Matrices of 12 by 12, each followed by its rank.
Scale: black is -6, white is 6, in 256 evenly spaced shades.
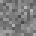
full rank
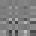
one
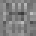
two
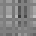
one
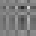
one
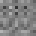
two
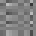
one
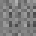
two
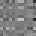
two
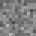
full rank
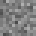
full rank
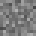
full rank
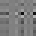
one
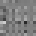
two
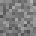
full rank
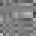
two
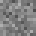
full rank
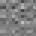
two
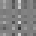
one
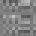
two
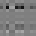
one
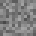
full rank
